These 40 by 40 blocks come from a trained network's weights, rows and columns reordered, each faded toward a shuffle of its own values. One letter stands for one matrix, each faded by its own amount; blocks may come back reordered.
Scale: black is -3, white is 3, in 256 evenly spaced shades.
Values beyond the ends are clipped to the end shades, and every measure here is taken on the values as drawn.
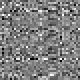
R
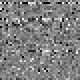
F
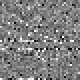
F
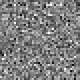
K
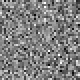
K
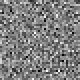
K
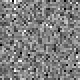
K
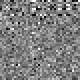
R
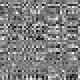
R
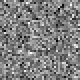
K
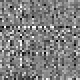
R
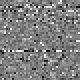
F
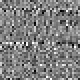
R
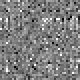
F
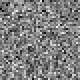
K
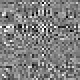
R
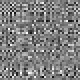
R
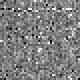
F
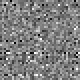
F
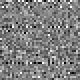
R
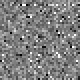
F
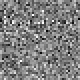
K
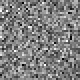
K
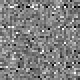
F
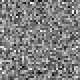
K
